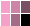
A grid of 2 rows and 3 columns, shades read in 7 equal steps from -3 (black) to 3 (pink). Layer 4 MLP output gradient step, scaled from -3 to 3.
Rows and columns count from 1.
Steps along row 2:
down down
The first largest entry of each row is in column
1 1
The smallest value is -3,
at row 2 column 3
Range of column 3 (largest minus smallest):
3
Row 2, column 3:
-3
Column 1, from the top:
3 3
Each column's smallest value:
3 1 -3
